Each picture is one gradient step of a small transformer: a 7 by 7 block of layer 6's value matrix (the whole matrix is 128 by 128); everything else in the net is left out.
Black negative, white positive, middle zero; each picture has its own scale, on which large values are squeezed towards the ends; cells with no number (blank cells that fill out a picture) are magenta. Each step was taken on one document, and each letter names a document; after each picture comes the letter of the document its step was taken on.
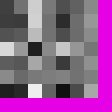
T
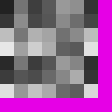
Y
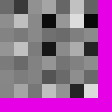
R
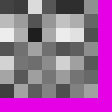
T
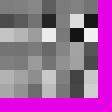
R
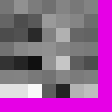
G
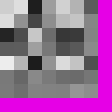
T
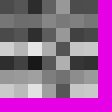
G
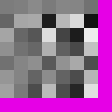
R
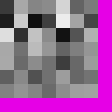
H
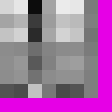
T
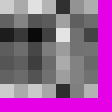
G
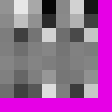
R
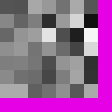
Y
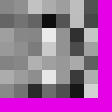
R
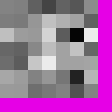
Y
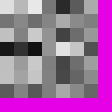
H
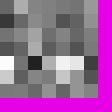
T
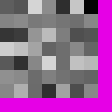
Y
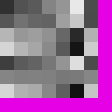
Y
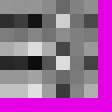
G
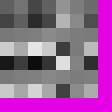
G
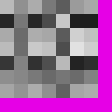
G
